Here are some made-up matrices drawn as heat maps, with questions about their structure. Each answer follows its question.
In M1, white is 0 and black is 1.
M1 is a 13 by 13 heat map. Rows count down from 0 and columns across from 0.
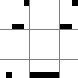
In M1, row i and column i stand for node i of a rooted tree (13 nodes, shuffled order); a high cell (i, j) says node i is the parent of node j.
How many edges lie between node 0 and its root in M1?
0
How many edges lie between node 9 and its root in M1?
2
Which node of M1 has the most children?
12
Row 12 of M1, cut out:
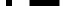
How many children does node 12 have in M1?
6
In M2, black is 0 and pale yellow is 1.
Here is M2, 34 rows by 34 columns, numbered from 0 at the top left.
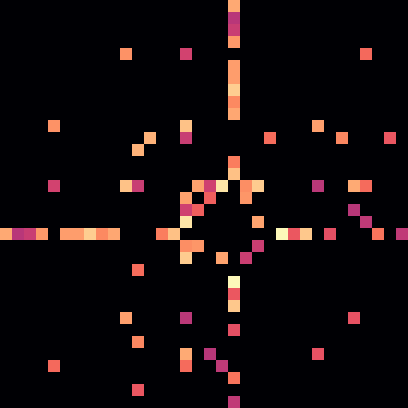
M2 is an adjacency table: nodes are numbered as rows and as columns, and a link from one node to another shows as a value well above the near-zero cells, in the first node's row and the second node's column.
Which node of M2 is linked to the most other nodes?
node 19
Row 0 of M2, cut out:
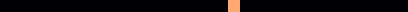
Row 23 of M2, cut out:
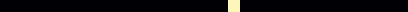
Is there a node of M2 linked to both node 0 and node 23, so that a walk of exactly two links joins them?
yes
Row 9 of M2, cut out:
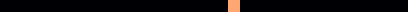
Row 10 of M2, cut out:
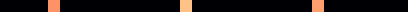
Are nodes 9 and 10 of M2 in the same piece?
no
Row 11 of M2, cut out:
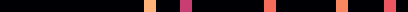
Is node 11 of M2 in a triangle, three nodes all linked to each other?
no
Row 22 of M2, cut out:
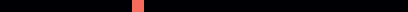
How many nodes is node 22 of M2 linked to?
1
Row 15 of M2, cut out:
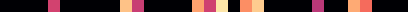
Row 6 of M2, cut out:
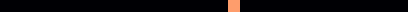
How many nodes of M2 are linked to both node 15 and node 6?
0
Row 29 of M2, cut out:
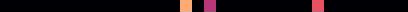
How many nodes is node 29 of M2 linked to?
3
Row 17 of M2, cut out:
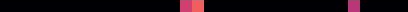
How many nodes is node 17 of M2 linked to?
3
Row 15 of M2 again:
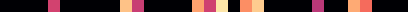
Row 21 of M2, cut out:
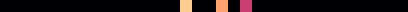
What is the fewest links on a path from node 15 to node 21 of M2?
1
